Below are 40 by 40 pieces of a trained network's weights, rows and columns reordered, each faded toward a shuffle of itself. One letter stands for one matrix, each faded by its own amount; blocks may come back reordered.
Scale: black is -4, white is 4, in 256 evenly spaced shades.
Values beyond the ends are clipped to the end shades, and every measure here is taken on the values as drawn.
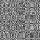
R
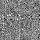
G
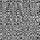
R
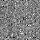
G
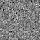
G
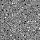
G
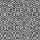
R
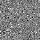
G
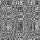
R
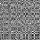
R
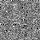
G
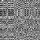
R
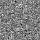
G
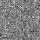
G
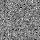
G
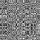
R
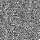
G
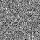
G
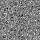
G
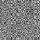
R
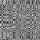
R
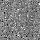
G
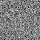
G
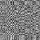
R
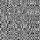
R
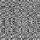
R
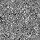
G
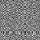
R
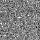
G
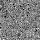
G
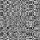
R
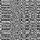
R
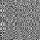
R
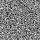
G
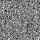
G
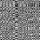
R
